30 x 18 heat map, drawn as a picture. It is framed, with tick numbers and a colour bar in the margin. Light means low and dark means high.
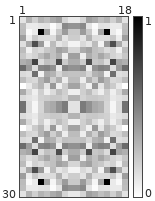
Fine speckle covers the field. The values are skewed, with a long tail toward high values. There is no overall slope. It mirrors both left to right and top to bottom. No row or column stands out. No seam splits the table.
